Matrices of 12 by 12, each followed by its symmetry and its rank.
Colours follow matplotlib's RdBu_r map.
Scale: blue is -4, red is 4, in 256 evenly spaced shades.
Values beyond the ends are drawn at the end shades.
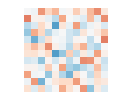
neither, full rank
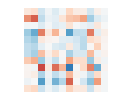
neither, rank two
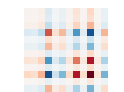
symmetric, rank one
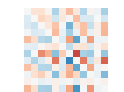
antisymmetric, rank two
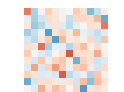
neither, full rank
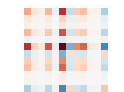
symmetric, rank one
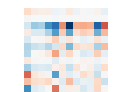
neither, rank two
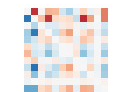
antisymmetric, rank two
